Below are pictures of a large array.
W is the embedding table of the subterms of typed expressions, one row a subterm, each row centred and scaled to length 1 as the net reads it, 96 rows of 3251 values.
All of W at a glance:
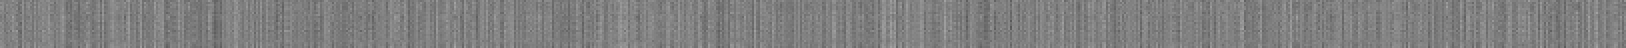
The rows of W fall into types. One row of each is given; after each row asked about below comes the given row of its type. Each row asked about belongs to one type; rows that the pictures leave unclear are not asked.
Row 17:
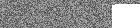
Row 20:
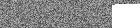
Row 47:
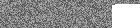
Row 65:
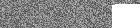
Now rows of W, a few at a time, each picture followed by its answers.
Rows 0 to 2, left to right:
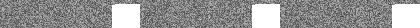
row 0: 65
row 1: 17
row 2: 65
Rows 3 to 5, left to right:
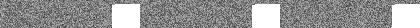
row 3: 17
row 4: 47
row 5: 65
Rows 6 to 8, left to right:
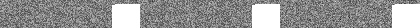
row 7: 47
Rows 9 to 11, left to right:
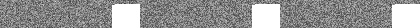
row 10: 17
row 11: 20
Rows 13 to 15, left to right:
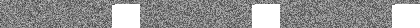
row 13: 47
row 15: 47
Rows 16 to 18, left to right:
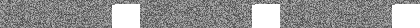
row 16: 47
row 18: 47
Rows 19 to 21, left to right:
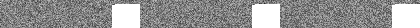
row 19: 47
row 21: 65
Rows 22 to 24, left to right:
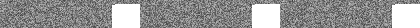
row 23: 20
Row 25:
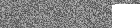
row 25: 65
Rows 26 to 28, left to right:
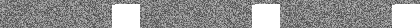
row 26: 17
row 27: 65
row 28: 20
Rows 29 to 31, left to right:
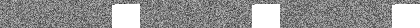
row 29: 20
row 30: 20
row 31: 17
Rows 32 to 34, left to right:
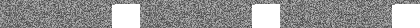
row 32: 20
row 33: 20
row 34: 47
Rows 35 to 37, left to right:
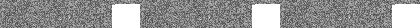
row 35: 17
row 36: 17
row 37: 17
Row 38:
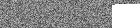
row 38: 20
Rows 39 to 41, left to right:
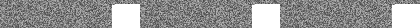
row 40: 65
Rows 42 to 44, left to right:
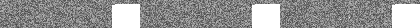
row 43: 20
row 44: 17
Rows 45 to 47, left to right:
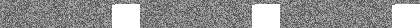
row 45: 17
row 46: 17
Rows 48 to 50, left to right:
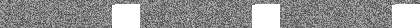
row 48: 47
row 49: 47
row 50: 65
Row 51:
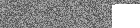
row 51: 17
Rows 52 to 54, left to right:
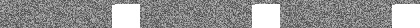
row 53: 65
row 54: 20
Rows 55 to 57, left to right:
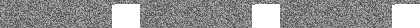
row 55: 65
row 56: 17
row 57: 17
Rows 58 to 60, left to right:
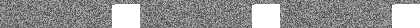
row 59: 20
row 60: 17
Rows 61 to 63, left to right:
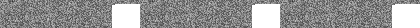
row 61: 47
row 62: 47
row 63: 47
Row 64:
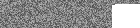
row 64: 47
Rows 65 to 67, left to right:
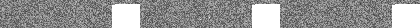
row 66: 17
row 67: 17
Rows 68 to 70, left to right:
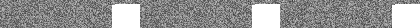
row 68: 65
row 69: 65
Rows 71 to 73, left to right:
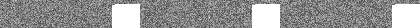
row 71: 20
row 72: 17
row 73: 47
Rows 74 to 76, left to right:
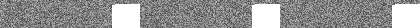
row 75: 65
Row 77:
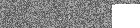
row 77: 17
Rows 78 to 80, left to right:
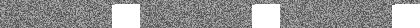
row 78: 65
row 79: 20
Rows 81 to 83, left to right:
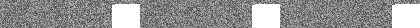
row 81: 17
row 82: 17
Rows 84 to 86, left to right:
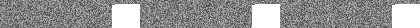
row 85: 65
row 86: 47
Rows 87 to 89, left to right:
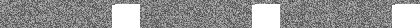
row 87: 47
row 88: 65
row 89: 47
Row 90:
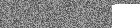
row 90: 65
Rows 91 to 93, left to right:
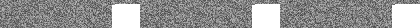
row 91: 65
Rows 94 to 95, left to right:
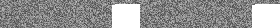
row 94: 65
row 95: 47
